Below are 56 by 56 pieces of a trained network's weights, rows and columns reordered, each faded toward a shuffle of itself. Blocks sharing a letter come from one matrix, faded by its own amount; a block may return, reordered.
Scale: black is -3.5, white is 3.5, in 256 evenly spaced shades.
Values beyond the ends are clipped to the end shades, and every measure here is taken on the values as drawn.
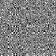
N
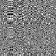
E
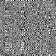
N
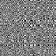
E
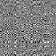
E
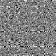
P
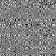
E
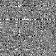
P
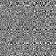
E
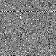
P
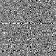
P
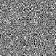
N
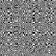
E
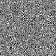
N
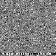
P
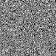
N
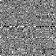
P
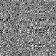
N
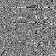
P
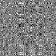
N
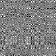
E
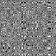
E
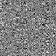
N
